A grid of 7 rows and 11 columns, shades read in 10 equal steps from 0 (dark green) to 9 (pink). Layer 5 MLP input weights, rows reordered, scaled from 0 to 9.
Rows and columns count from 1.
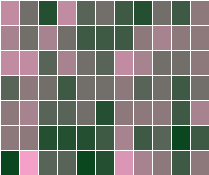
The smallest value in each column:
0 4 1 1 0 1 2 1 3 0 2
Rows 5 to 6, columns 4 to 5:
3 4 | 1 1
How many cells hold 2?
12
